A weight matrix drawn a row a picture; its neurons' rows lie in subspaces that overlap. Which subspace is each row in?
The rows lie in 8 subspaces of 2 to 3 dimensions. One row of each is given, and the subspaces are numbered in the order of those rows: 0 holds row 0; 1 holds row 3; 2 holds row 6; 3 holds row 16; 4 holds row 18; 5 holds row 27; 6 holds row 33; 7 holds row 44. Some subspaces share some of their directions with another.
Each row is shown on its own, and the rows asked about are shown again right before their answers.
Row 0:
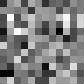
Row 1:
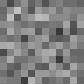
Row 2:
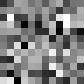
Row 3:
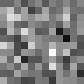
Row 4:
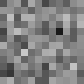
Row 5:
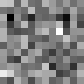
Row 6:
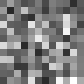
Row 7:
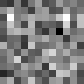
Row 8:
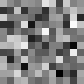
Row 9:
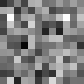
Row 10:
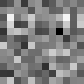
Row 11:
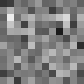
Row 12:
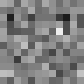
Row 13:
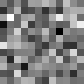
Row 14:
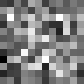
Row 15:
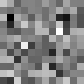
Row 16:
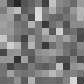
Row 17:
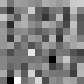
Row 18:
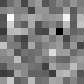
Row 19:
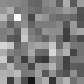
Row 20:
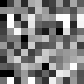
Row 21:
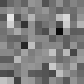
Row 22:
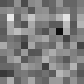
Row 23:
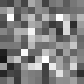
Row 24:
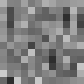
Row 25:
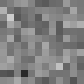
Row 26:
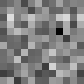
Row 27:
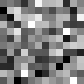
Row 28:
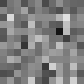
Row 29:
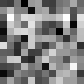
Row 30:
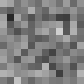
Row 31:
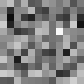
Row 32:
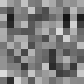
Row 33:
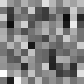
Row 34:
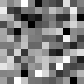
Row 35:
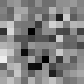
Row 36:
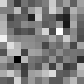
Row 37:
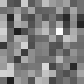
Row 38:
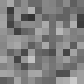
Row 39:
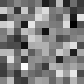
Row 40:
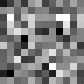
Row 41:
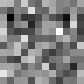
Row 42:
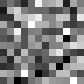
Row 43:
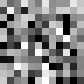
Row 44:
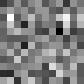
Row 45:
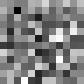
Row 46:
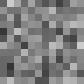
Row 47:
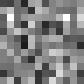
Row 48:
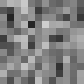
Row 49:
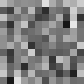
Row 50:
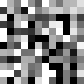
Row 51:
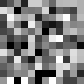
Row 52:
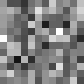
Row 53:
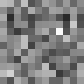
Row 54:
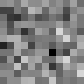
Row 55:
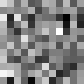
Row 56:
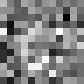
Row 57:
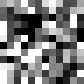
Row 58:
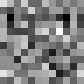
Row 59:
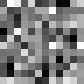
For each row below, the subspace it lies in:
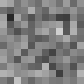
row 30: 4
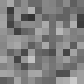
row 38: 2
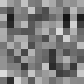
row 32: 6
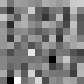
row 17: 6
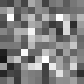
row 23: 4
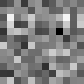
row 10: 4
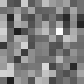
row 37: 0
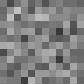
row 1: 3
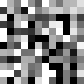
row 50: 2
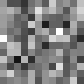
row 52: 3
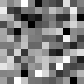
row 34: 5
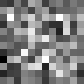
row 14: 4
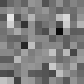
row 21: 7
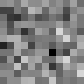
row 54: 1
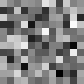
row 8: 6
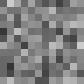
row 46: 0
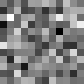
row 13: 6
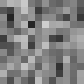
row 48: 3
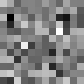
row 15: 7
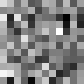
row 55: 1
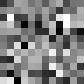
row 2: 7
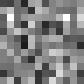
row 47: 3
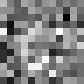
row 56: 4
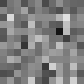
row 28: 2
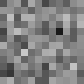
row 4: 0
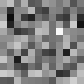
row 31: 2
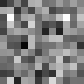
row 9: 3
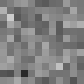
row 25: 5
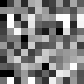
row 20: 1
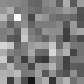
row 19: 1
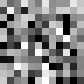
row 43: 2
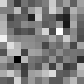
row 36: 3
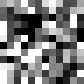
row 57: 7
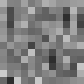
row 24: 6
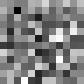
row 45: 3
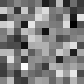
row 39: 6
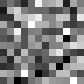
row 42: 5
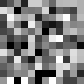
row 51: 3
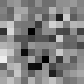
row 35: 4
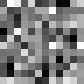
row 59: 0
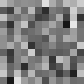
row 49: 6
